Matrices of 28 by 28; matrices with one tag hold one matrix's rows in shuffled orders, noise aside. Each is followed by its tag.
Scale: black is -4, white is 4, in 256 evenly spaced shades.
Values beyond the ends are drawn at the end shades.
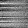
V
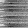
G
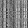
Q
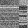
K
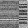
K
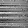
V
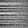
V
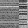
K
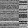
K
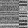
K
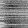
G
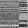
K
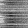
G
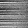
V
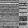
K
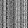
Q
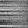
V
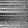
V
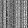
Q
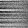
V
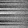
V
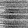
G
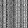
Q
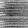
G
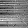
V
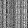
Q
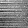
V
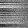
V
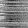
G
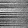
V
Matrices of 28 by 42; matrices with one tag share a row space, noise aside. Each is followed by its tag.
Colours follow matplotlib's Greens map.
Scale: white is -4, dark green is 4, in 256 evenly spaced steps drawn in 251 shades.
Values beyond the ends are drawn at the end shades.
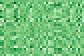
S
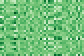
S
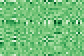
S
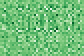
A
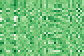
S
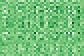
A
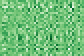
A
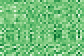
S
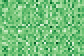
A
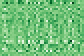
A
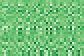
A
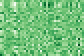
S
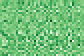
A
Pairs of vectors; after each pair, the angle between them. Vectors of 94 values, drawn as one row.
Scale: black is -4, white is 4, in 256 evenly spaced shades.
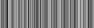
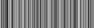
nearly parallel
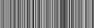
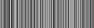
partly opposed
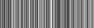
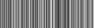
nearly parallel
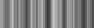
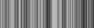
nearly parallel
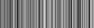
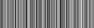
orthogonal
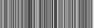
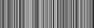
nearly opposite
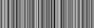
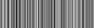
nearly parallel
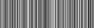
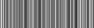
orthogonal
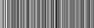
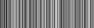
nearly opposite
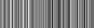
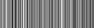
partly aligned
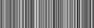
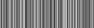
partly aligned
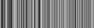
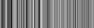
nearly parallel
